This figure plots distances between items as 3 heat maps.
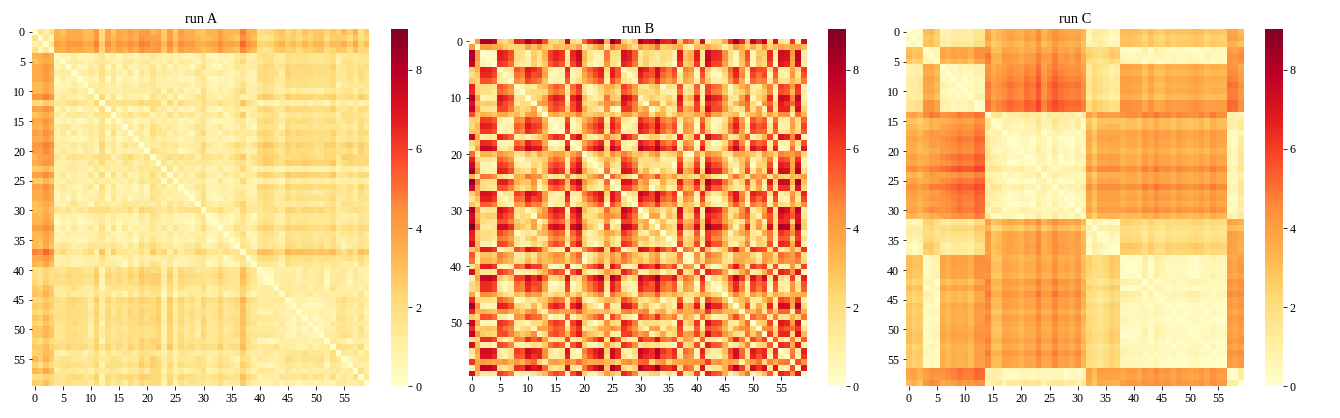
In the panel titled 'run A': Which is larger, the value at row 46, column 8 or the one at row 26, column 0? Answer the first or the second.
the second
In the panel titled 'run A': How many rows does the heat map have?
60
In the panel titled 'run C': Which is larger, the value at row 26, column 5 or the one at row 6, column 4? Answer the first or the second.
the first
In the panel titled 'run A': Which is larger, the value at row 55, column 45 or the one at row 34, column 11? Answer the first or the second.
the first
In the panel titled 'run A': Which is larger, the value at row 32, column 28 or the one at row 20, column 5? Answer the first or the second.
the second
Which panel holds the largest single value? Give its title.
run B
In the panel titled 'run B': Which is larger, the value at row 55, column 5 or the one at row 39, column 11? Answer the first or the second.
the second
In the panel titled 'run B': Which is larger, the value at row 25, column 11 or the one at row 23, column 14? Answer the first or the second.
the second
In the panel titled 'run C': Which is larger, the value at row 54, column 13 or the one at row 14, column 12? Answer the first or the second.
the second
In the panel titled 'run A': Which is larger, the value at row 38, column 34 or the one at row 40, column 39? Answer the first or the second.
the second
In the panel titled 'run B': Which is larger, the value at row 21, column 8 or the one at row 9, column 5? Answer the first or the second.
the second
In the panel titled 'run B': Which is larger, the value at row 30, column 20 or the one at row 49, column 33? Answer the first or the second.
the second
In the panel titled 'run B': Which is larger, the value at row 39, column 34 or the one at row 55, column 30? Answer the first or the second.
the second
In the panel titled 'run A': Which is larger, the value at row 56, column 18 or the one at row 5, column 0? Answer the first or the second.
the second
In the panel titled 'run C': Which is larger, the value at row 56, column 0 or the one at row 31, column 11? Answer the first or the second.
the second
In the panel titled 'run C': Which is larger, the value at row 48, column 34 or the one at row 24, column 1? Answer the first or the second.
the second
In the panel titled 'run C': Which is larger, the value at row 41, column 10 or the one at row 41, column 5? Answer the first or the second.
the first
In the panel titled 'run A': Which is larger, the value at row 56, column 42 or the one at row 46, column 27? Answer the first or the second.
the second
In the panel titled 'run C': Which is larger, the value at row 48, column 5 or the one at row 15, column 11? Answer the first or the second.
the second
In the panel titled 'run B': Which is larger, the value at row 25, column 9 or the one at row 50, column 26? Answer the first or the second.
the first
